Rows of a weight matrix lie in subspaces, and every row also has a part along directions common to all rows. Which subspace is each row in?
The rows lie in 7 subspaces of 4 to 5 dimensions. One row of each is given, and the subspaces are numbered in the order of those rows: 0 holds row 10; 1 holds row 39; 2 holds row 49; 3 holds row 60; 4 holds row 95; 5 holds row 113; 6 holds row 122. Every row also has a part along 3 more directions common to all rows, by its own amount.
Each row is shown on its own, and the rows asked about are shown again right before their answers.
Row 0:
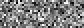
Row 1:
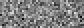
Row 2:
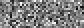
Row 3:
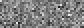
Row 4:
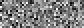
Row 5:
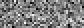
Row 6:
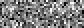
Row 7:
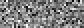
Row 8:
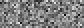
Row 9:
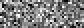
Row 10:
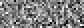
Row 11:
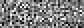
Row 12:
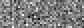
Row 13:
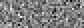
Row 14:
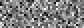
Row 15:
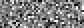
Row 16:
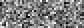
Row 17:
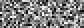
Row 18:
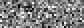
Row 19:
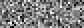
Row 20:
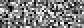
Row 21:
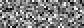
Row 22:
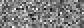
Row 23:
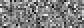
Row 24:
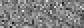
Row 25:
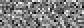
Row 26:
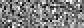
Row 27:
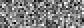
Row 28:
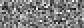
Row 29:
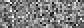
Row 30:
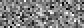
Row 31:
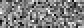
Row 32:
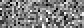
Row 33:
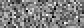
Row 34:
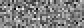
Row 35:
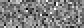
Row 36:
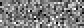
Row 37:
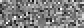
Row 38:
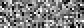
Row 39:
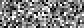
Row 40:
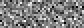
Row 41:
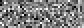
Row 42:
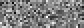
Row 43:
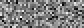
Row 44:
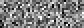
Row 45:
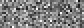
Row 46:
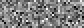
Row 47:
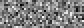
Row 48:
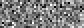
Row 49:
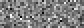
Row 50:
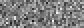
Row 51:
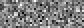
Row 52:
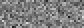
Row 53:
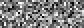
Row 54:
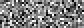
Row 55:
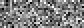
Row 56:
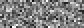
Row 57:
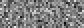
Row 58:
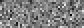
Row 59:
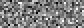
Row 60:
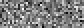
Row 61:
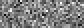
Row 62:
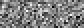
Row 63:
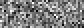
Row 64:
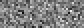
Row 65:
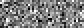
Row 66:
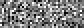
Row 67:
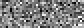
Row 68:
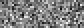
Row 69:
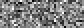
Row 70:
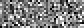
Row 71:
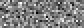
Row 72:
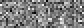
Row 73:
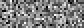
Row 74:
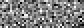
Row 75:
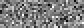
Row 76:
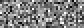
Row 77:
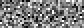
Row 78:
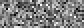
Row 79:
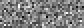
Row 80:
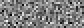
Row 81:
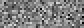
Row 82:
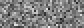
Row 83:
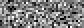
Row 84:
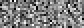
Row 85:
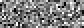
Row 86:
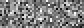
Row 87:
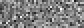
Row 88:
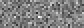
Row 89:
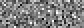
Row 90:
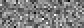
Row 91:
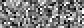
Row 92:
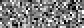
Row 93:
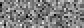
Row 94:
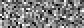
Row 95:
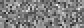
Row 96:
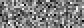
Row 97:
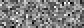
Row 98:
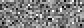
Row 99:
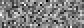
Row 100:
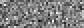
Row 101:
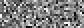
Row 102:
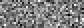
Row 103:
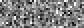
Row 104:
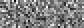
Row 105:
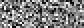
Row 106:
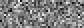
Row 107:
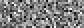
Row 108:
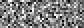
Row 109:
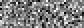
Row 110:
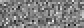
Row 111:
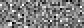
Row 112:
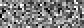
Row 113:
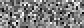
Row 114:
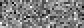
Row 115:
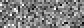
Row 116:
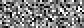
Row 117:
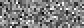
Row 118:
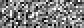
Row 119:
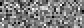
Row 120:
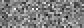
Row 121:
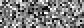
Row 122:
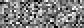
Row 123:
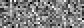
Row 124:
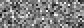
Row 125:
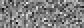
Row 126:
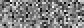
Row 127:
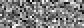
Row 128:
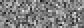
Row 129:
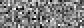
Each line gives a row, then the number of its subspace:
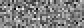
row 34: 0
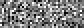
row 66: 3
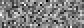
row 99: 3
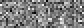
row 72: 4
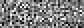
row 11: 3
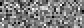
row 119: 1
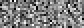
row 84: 0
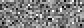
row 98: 4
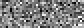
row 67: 6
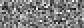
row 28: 0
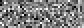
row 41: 1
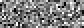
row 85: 1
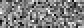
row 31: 4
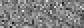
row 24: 2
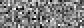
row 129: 0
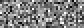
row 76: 4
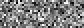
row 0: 6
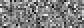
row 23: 0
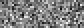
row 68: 5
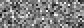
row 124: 6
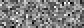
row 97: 2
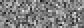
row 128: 4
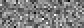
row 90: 4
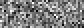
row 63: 3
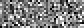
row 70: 6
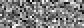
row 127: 2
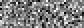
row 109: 6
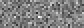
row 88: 4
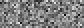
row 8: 6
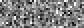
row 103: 4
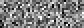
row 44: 4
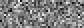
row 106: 6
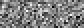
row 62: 6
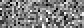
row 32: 6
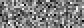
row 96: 3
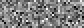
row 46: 2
